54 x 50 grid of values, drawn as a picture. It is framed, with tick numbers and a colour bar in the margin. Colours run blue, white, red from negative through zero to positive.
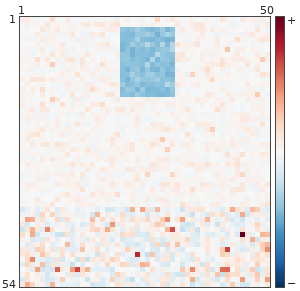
An odd patch, lower than its surroundings, sits in the top middle. The ninth with the lowest average is the top middle. The top part is calmer, up to a seam about 70% of the way down. No regular stripes run through it.
